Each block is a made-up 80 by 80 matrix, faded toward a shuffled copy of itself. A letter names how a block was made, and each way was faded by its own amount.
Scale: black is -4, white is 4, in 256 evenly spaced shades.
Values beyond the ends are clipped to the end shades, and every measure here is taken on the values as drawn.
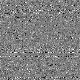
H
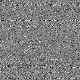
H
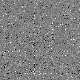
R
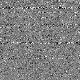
H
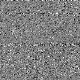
H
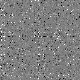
R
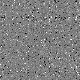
R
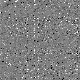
R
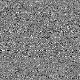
H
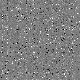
R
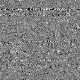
H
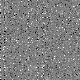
R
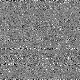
H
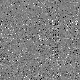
R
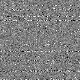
H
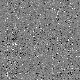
R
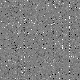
R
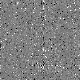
R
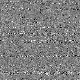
H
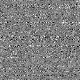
H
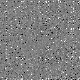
R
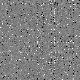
R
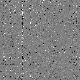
R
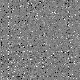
R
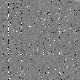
R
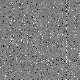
R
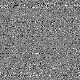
H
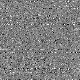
H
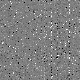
R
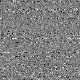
H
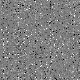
R
